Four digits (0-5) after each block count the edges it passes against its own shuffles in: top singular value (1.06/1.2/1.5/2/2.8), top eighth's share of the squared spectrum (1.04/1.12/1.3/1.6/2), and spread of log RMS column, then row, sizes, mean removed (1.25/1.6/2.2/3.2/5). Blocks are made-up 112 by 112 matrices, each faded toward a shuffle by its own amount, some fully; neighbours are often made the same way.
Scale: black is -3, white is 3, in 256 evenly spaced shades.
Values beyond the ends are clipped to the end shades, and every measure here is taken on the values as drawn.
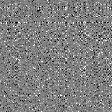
5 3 2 3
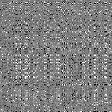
5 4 3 3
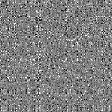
5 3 3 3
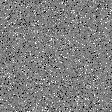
2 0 0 0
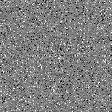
3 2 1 1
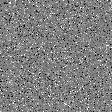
0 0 0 0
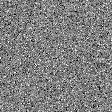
0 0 0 0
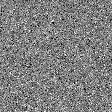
0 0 0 0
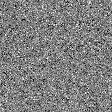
1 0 0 0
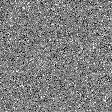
0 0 0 0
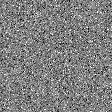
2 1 0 0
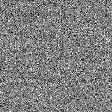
3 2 1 1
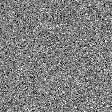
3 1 0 0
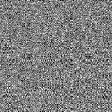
4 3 2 2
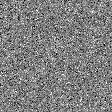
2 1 0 0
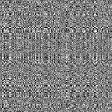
5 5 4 4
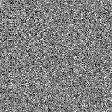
4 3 1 1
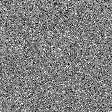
2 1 0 0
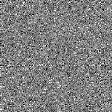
4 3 2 2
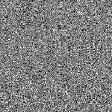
4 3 1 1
